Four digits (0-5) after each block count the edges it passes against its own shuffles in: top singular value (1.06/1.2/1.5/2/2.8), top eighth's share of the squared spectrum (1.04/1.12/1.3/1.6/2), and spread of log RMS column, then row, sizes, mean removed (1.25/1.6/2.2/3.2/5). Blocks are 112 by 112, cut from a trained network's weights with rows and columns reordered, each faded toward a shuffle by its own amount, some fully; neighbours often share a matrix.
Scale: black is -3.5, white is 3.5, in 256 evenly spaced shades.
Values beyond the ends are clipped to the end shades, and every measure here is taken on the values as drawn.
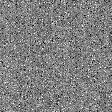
1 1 0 0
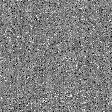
2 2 0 1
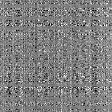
4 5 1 4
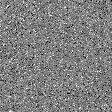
0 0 0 0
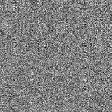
4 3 2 1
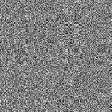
4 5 3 2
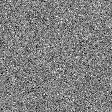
0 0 0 0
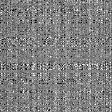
4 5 1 4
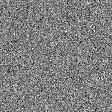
1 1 0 0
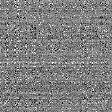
3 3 3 2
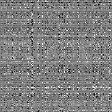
4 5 4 3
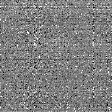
3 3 3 2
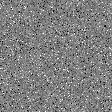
0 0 0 0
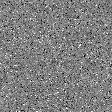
0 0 0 0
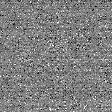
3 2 2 1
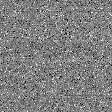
2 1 1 0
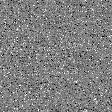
1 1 0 0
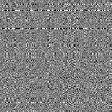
4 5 3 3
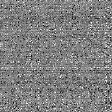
3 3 3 2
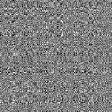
4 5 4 3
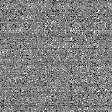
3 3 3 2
